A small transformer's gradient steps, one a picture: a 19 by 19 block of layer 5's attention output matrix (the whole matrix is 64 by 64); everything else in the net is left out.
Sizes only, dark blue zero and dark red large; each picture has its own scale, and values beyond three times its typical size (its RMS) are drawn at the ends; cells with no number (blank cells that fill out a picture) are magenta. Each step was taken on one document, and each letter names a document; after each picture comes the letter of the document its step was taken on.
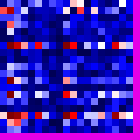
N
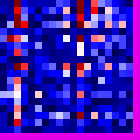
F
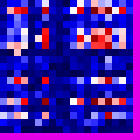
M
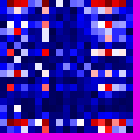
M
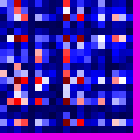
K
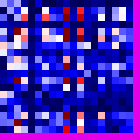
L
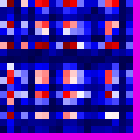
N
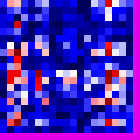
M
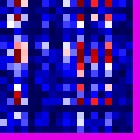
F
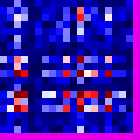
F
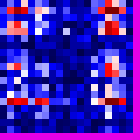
M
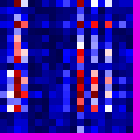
F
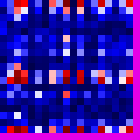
K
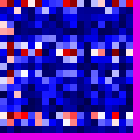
N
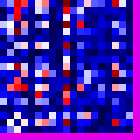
L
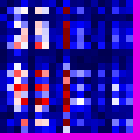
L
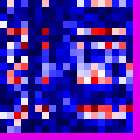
M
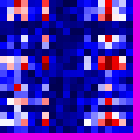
M
